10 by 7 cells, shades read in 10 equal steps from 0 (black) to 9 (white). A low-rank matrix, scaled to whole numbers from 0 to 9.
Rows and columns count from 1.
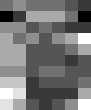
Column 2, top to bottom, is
5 2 5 4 6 6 5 7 8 6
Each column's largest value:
9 8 6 6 6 6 9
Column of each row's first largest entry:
2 3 1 7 1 1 1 1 1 7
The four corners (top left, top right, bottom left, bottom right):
4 2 8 9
